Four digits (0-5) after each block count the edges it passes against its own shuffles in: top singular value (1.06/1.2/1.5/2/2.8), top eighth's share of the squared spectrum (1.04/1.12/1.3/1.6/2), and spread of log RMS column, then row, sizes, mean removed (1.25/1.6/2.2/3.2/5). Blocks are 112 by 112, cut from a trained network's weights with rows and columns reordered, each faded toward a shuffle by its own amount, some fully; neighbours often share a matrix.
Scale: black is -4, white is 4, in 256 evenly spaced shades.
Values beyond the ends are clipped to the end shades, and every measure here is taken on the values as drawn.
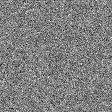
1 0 0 0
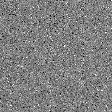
2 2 1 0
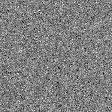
2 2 0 0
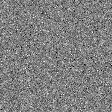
1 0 0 0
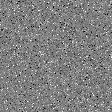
0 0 0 0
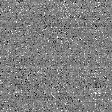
2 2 2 0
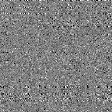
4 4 2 3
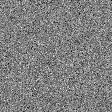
0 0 0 0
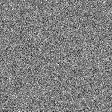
2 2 0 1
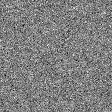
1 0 0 0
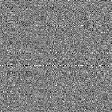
4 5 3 3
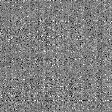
3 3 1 3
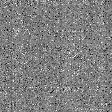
2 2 0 2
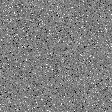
0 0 0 0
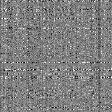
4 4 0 4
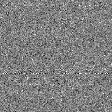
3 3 1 2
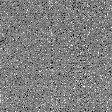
2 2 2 0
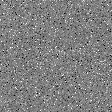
0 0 0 0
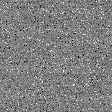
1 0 0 0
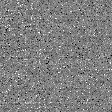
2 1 1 0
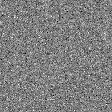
1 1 0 0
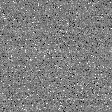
2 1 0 0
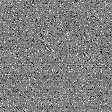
2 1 1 0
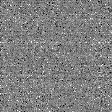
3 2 2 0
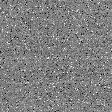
1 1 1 0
